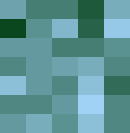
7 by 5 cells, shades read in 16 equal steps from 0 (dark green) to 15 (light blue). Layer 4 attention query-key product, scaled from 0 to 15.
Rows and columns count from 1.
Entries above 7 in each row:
2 3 3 3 3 2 4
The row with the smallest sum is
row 1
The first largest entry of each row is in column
5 5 1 4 1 4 4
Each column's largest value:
13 11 12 15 14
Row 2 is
0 8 12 3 14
